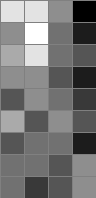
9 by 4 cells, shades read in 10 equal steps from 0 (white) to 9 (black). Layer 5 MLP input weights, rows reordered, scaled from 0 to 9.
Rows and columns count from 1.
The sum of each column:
37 33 46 60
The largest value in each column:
6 7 6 9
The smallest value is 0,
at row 2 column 2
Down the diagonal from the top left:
1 0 5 8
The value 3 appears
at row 3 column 1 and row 6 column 1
